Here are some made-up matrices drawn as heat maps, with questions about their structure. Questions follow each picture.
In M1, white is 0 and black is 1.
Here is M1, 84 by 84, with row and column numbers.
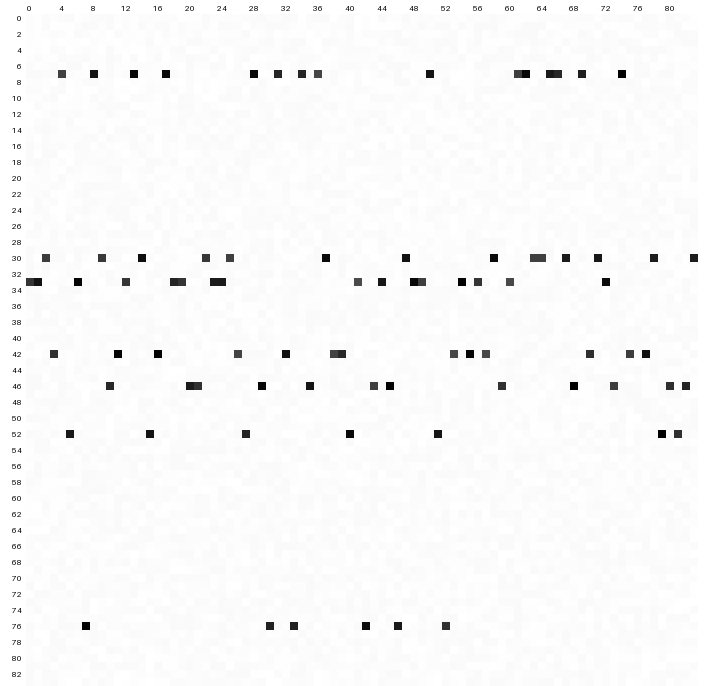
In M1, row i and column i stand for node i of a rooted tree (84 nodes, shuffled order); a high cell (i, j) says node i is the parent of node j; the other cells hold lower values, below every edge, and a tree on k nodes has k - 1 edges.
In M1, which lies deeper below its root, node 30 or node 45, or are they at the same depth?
node 45
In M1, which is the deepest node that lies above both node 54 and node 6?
33
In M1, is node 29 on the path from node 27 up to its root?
no
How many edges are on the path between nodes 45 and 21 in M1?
2
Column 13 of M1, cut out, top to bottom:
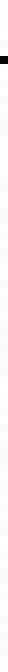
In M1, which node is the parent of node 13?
7
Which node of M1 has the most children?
33
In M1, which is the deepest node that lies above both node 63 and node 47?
30
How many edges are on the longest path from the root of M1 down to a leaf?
2
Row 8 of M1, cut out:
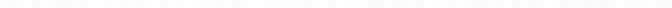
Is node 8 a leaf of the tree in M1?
yes
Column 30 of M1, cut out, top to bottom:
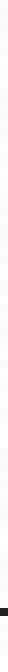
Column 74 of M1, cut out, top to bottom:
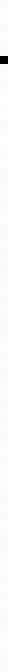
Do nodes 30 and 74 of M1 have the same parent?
no
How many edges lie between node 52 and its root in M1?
1
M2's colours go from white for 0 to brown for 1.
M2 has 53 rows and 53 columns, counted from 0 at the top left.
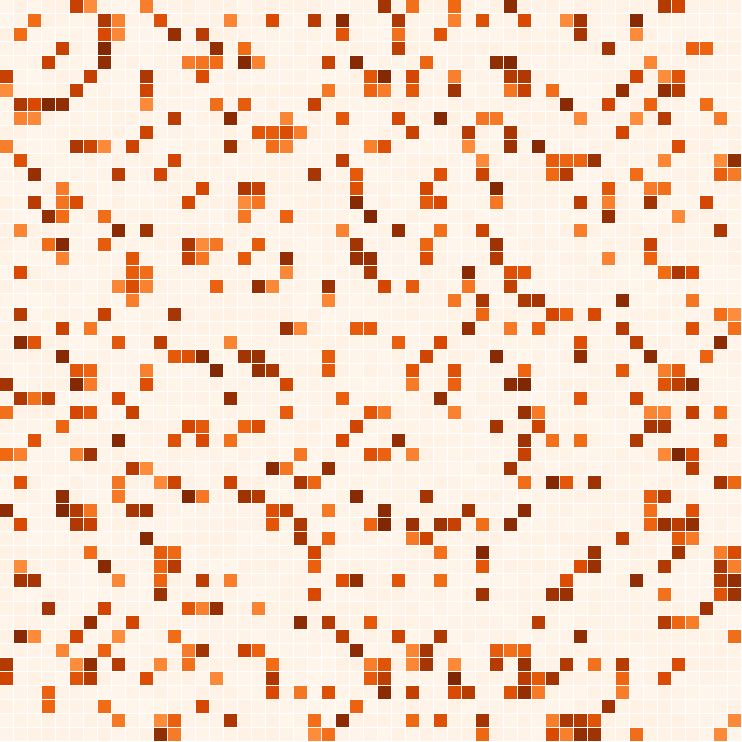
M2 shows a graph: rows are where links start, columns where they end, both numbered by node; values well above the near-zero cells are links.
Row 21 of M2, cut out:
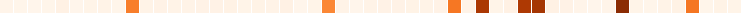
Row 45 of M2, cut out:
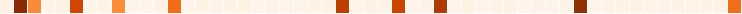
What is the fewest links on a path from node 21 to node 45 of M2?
3
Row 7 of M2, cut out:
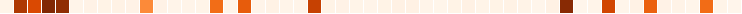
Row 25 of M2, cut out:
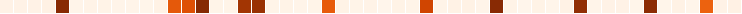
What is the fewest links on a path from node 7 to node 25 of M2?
2
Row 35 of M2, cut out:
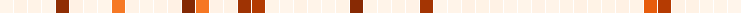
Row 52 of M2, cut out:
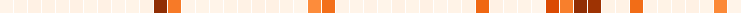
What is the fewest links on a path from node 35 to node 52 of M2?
3
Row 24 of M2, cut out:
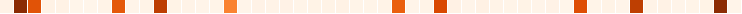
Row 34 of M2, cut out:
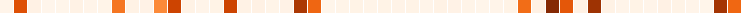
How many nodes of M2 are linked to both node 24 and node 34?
5
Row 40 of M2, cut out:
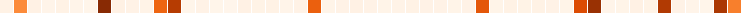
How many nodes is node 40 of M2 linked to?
11
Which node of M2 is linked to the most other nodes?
node 47
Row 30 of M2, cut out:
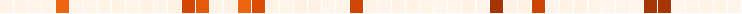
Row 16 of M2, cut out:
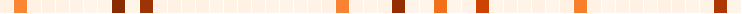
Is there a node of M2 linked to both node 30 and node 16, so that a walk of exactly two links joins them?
no
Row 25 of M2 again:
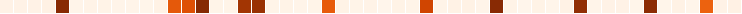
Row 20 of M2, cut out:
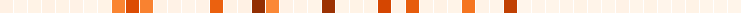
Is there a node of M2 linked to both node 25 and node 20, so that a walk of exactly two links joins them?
yes
